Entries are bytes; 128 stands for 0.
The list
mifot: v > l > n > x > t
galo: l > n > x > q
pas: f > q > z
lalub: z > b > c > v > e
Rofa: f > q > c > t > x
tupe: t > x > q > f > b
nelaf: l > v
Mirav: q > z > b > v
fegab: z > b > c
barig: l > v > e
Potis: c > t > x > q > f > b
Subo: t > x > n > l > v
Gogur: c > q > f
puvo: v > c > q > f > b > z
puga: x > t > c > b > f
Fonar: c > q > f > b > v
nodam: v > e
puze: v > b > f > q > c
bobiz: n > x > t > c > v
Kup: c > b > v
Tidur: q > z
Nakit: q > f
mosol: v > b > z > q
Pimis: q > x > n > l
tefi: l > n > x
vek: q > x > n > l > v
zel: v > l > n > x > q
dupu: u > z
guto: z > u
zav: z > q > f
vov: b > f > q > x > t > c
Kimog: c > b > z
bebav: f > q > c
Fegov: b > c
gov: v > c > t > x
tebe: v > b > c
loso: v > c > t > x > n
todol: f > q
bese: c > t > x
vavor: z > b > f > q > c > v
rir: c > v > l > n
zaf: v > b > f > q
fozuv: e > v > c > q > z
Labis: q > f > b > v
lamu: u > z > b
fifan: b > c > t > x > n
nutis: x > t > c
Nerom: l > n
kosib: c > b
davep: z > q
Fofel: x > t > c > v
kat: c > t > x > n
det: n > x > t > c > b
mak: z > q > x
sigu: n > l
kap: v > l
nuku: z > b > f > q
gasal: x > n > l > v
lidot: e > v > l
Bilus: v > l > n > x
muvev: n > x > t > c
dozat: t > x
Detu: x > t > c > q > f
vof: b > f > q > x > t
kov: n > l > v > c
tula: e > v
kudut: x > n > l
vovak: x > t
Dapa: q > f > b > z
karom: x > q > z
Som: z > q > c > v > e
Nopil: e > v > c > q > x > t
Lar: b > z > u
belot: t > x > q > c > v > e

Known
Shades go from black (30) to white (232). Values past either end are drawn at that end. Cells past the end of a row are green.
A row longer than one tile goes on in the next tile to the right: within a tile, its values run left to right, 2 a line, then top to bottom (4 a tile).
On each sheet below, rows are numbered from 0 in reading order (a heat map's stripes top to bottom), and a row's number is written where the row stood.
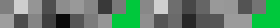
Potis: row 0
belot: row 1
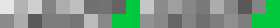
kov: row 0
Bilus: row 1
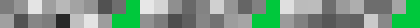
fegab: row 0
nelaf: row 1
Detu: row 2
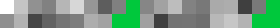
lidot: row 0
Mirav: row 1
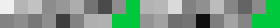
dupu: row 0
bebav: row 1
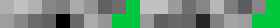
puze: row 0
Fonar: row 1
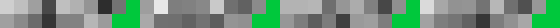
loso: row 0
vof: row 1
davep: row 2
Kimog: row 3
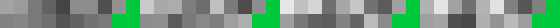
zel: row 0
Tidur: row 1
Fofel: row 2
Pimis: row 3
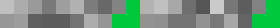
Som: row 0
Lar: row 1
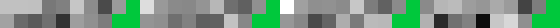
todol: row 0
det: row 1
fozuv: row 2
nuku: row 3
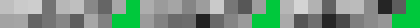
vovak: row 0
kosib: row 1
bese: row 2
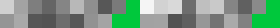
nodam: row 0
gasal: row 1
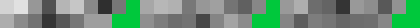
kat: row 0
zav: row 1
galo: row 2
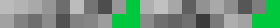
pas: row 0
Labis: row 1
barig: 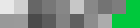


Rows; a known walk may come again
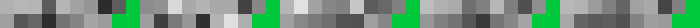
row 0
gov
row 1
lamu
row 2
vov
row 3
Kup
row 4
mosol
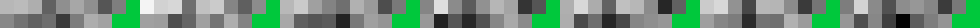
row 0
Labis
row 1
gasal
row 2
zaf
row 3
dozat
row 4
bese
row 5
fifan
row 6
Potis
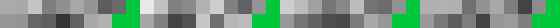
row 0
tebe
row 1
Nopil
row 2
Gogur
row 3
davep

